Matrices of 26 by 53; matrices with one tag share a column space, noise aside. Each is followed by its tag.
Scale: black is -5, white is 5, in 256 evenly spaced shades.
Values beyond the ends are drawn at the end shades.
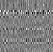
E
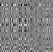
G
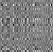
G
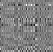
G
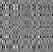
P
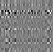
E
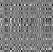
G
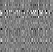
E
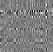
E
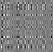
P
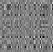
P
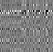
E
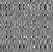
P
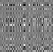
G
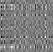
P
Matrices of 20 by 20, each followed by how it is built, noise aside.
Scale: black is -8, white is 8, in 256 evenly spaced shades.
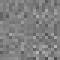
low rank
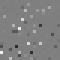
sparse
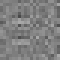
low rank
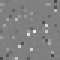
sparse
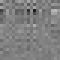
low rank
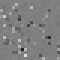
sparse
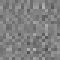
low rank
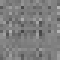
low rank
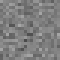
low rank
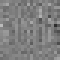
low rank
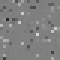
sparse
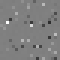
sparse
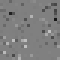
sparse
